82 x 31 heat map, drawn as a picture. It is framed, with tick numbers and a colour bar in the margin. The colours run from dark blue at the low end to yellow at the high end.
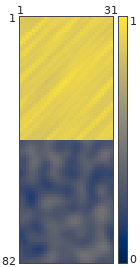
It is made of 2 by 1 panels. Panel 1,1: very high, slanting up to the right, faint in contrast. Panel 2,1: low, blotchy.
